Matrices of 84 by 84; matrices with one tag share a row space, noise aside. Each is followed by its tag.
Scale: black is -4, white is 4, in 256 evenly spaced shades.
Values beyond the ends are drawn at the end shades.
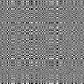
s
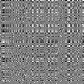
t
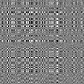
s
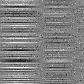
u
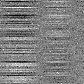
u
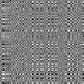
t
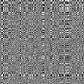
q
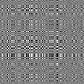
s
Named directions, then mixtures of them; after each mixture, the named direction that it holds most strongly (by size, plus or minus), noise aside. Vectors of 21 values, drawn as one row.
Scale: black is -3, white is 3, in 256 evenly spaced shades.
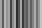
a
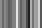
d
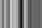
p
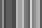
p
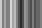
p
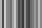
a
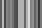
d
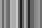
p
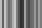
p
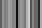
d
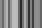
p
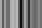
p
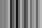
a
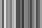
a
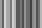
a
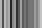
a
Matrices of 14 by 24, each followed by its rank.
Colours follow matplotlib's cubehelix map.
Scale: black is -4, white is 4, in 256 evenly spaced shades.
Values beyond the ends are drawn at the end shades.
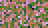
full rank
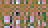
two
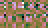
three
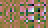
two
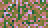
full rank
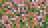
full rank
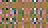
two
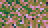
full rank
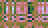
two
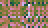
three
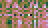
three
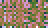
three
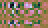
two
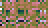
three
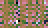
two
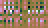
two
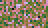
full rank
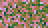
full rank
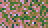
full rank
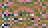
three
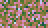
full rank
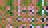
three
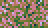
full rank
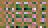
two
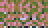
three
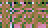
two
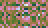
three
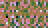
three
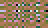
two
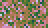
full rank
